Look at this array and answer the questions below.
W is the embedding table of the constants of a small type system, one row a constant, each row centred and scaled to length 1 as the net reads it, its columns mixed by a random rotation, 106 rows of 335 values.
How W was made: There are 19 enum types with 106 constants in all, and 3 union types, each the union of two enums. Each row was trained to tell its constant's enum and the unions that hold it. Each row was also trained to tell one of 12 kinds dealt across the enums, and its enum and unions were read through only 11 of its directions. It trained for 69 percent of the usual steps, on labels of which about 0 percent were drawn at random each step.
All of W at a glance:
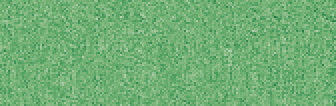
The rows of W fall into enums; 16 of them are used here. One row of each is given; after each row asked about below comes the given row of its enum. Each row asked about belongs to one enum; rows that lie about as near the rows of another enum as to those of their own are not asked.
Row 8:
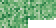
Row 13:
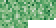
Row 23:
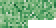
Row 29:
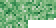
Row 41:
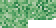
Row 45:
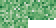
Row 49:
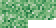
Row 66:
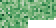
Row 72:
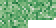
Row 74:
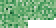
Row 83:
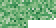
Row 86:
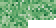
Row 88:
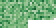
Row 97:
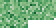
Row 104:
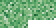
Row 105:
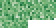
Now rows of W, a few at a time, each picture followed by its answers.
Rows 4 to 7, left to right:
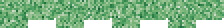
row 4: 8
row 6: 45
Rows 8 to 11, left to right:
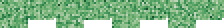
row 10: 88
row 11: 41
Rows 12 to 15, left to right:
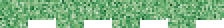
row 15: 97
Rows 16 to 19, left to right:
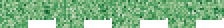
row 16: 66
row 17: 29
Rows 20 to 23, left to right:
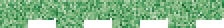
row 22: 105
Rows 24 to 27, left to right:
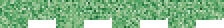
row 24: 105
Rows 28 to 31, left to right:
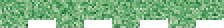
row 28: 23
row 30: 13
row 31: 13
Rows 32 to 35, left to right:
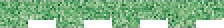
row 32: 41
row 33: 88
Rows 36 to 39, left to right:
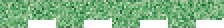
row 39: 104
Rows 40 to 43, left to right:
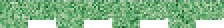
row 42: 8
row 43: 97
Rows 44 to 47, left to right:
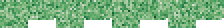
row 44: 45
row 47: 45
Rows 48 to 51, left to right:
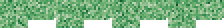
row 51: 13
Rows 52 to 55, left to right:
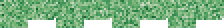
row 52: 74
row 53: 49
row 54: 88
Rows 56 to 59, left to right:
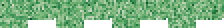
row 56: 97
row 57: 13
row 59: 66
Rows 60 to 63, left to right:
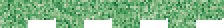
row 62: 105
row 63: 29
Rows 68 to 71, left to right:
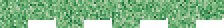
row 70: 41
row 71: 88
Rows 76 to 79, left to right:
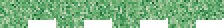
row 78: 105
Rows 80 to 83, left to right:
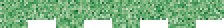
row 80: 74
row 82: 29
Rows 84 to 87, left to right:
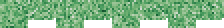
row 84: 8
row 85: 29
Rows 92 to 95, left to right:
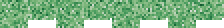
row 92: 88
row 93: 23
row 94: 13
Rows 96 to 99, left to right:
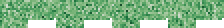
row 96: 41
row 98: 97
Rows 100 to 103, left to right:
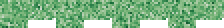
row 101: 104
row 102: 105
